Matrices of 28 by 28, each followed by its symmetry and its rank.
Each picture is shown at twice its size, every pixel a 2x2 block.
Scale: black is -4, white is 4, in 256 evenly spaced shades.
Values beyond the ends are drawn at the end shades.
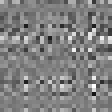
neither, rank three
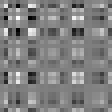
symmetric, rank one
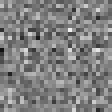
neither, rank five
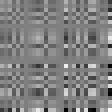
symmetric, rank one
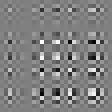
symmetric, rank one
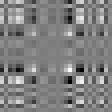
symmetric, rank one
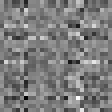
neither, rank three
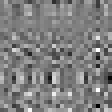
neither, rank three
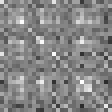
symmetric, rank five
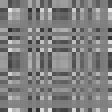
symmetric, rank one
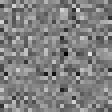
neither, rank five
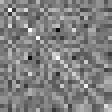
symmetric, rank five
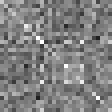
symmetric, rank five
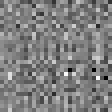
neither, rank five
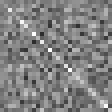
symmetric, rank five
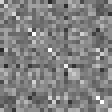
symmetric, rank five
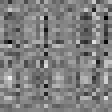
neither, rank three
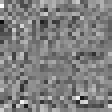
neither, rank five
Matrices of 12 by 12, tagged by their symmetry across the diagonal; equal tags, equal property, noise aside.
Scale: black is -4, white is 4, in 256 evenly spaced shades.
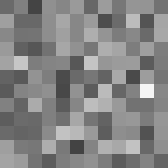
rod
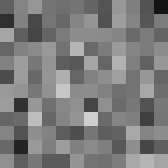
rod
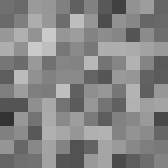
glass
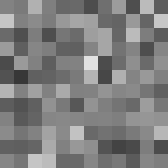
rod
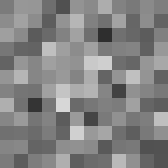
glass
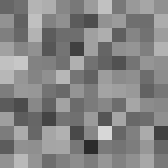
rod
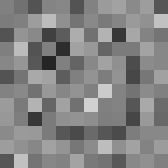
glass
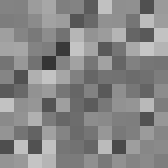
glass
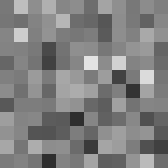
rod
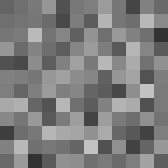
glass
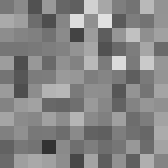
rod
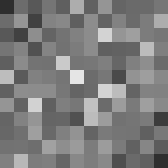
glass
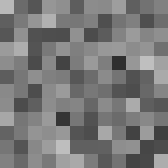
glass
